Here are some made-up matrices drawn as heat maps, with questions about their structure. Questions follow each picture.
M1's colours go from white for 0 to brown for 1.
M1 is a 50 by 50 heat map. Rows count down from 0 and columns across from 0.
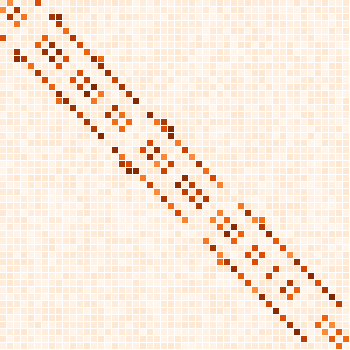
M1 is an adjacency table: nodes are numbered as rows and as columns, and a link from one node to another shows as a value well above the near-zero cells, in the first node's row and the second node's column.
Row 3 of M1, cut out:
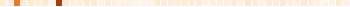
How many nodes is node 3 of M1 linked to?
2
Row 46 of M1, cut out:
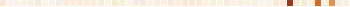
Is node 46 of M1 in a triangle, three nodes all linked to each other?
no
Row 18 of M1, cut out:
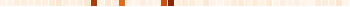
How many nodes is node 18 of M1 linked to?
4
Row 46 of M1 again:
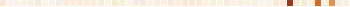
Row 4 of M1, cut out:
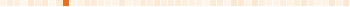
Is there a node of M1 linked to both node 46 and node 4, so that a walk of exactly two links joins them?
no
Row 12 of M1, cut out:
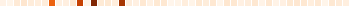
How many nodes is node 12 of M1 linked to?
4
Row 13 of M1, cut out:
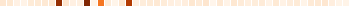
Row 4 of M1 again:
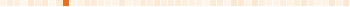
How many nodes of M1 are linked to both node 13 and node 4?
0
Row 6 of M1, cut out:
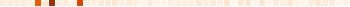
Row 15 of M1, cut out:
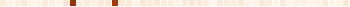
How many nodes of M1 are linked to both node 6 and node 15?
0
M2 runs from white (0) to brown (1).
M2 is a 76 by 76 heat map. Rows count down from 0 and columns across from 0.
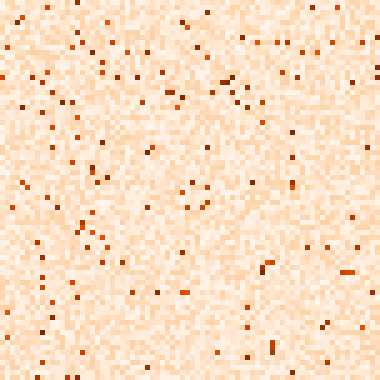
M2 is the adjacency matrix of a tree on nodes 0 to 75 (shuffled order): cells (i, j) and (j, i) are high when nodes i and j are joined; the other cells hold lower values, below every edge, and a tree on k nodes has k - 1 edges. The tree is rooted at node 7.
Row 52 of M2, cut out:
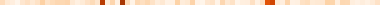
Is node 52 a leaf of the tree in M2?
no
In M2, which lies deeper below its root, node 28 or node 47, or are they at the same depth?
the same depth
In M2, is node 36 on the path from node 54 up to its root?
yes
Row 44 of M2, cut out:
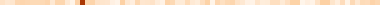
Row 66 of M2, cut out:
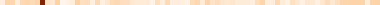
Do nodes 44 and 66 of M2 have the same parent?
no
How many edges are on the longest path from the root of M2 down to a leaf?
25
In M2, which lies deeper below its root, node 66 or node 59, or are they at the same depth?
node 66
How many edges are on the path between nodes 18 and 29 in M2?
2
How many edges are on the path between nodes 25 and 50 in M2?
7
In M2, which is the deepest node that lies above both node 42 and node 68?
18
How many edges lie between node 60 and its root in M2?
6
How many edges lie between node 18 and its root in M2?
4
